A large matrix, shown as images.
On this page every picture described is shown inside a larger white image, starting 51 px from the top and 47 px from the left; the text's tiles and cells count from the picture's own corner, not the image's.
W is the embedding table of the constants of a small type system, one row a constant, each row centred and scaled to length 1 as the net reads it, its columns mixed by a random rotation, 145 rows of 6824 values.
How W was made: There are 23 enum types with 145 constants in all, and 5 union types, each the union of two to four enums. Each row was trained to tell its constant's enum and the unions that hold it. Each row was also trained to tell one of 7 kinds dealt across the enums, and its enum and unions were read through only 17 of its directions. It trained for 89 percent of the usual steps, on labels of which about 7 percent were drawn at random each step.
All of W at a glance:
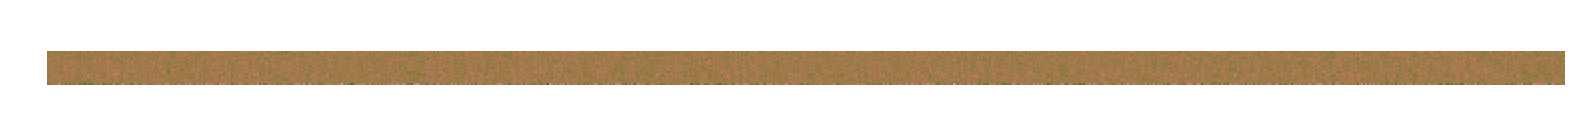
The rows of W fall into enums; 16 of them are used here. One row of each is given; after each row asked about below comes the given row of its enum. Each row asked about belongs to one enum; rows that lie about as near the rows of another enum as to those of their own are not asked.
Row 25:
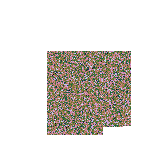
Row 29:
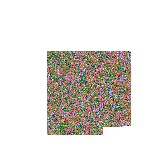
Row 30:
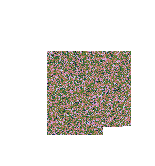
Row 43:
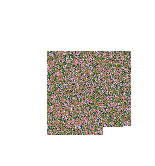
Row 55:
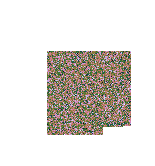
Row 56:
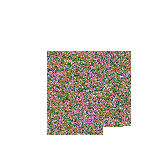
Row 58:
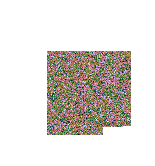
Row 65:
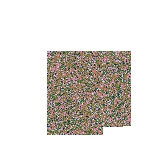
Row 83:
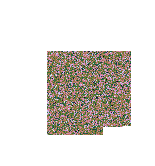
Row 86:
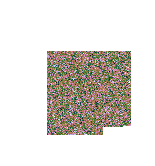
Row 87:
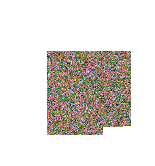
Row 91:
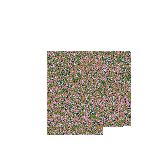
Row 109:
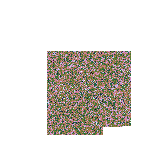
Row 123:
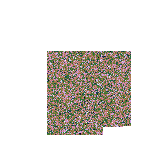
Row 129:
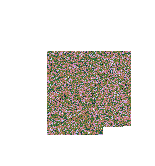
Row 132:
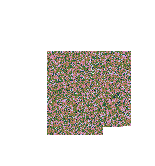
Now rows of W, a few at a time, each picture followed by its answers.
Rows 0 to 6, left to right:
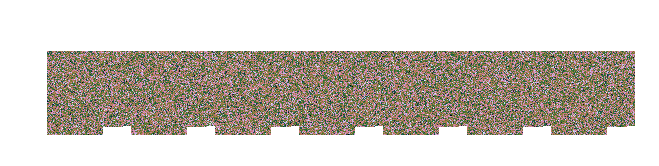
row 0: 65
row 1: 29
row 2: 109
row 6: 58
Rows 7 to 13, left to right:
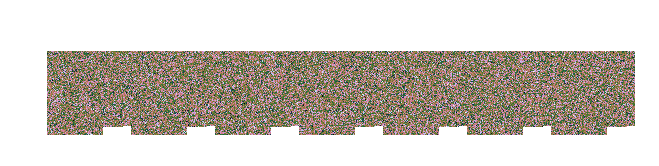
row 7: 25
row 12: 55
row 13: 58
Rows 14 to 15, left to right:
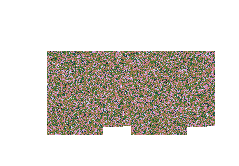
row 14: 65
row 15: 132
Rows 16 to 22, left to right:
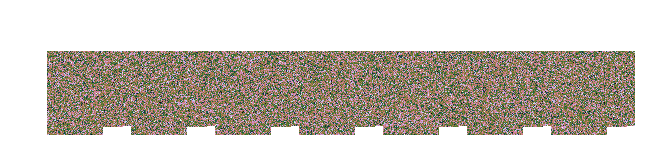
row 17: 91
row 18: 132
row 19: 83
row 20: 56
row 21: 43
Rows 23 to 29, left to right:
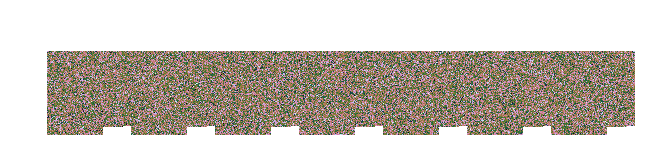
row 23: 55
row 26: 91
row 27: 29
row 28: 129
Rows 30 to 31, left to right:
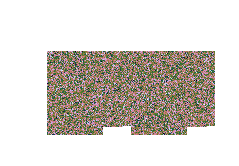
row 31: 25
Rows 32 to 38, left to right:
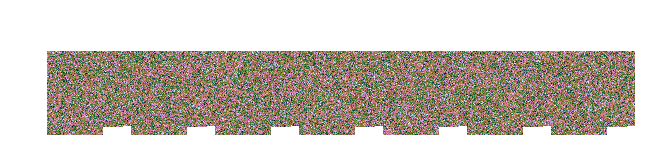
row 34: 109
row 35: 29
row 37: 65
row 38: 91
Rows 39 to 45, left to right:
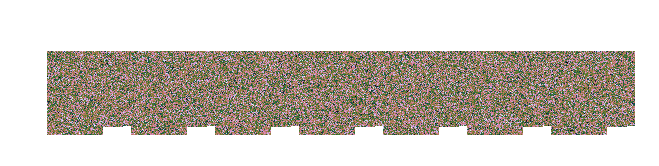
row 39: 29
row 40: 25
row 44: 123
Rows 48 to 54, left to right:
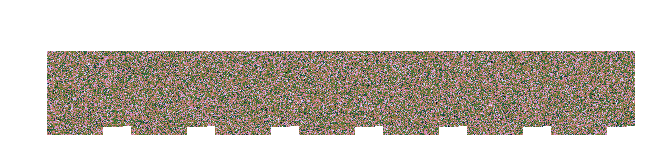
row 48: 43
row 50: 109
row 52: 109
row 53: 55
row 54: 109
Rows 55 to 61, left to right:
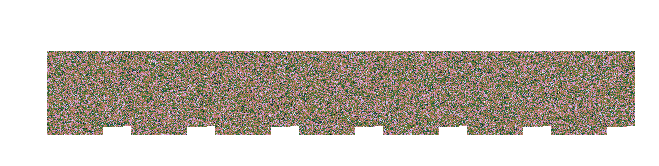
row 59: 86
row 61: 43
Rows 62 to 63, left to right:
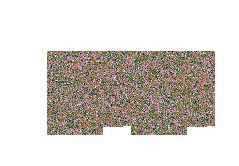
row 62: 83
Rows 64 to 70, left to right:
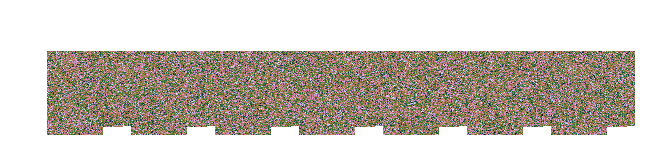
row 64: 123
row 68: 129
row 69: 25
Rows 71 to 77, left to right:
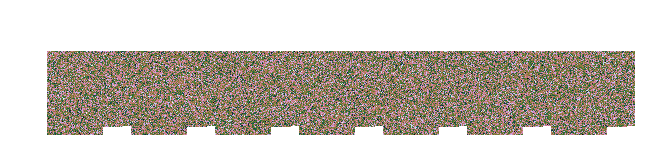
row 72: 55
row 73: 129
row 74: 123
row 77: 43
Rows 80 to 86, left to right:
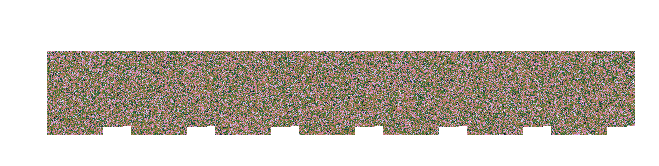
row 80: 132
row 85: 43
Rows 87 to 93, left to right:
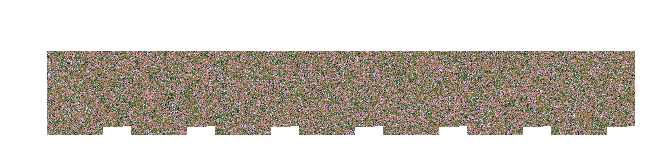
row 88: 123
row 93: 58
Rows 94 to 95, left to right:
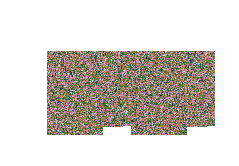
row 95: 132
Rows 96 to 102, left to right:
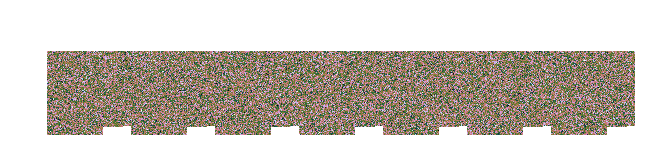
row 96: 43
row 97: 123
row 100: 25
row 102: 25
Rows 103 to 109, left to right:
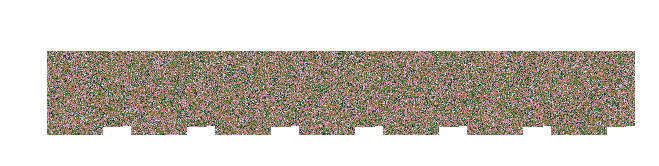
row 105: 83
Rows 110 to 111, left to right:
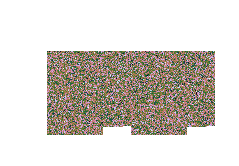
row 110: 123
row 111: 83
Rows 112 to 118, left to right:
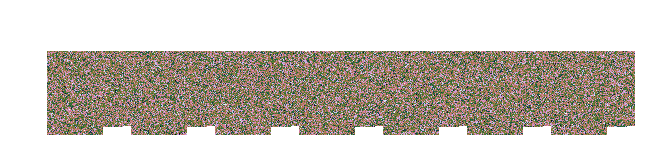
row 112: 30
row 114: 91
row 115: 132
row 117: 29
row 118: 58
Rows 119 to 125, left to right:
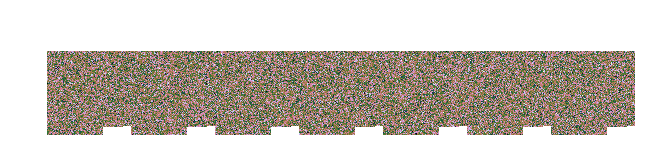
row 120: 91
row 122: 83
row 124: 109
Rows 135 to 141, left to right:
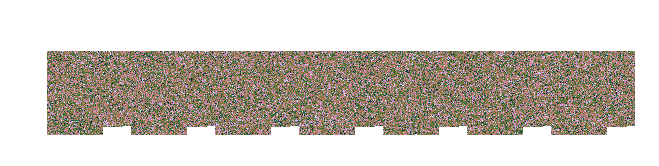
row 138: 56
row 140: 129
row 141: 83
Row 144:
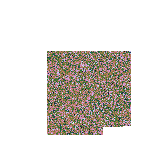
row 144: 29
